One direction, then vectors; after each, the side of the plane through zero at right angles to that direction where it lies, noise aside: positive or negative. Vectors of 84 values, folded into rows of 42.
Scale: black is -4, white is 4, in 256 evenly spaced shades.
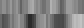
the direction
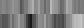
positive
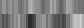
positive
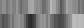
positive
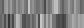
positive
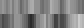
positive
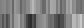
positive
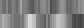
negative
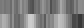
negative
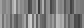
negative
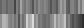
negative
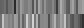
negative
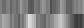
negative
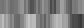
negative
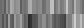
positive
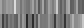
positive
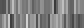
negative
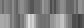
negative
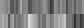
negative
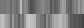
negative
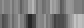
positive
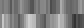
negative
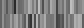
positive
